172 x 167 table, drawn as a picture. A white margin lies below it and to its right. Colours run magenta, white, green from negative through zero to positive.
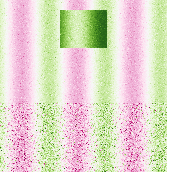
Seam: horizontal, 60% of the way down, the top part calmer. Odd patch: higher, in the top middle. Stripes: upright, repeating 3 times. Ninth with the highest average: top middle.
